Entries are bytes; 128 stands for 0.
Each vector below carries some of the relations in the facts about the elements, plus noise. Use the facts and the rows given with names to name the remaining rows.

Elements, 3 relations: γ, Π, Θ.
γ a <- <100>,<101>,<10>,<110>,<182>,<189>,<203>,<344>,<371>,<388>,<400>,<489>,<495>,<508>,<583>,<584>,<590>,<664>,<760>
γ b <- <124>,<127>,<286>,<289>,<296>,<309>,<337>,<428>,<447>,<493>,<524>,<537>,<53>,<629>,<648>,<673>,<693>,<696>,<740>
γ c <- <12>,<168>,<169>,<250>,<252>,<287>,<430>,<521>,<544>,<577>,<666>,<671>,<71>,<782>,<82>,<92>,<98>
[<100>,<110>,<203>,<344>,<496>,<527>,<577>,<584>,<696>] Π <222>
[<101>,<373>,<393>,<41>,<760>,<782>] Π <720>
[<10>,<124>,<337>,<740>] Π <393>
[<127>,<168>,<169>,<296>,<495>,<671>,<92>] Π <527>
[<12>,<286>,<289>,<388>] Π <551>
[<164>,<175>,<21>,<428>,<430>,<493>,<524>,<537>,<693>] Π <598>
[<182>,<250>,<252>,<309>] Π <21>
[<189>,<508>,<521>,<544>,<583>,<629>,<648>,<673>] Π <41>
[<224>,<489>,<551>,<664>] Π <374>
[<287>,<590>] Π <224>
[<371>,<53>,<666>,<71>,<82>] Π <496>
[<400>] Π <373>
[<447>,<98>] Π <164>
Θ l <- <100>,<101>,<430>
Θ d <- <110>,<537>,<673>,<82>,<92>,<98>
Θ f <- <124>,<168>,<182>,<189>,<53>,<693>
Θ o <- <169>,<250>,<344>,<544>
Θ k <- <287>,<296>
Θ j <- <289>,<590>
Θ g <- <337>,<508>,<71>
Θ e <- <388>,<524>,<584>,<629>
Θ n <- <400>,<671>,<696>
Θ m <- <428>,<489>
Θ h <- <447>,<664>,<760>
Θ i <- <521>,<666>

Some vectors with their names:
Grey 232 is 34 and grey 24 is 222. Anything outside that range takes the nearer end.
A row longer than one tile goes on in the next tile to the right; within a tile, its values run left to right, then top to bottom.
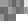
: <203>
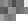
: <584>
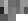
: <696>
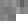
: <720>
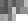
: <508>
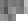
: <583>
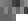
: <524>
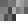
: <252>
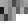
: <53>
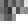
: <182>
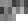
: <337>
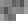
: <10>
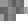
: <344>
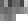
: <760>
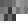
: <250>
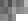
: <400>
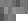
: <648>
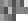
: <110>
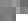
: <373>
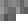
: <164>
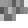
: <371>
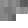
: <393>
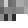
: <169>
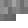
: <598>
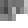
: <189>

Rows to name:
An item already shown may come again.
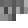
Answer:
<101>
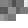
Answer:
<584>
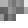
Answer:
<495>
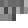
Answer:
<101>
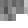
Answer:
<583>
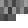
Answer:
<309>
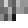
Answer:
<92>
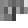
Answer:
<100>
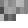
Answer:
<666>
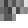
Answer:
<182>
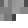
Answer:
<782>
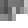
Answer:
<189>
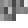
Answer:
<110>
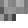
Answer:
<577>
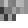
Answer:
<168>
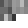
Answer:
<287>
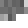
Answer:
<388>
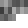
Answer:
<124>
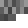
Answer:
<309>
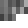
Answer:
<428>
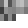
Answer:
<671>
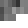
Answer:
<629>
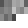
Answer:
<521>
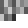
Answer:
<82>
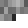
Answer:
<12>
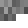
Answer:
<493>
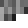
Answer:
<98>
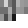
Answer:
<92>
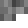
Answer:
<673>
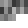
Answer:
<337>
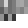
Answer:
<169>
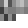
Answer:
<671>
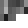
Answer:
<447>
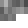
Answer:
<740>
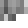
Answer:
<590>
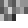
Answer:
<82>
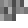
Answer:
<110>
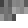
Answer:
<544>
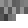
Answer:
<693>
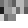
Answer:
<71>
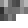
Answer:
<296>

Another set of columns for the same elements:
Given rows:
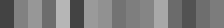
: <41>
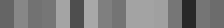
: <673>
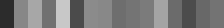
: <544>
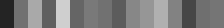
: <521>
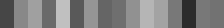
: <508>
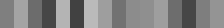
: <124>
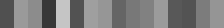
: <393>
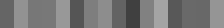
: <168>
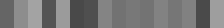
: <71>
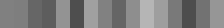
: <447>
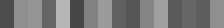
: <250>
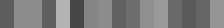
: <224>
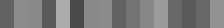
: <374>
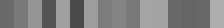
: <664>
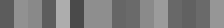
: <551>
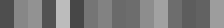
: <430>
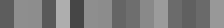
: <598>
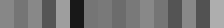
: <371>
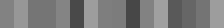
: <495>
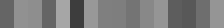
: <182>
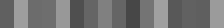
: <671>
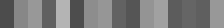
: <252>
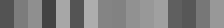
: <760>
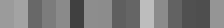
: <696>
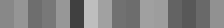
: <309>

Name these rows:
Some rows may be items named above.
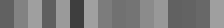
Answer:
<388>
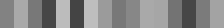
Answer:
<337>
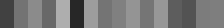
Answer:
<583>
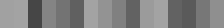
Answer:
<296>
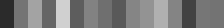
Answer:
<521>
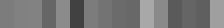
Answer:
<110>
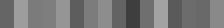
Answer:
<169>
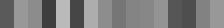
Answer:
<10>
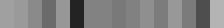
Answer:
<53>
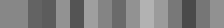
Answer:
<447>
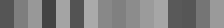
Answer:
<760>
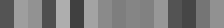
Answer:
<400>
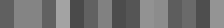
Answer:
<577>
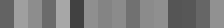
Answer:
<489>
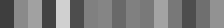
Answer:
<782>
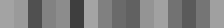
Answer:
<127>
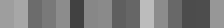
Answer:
<696>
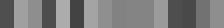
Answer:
<400>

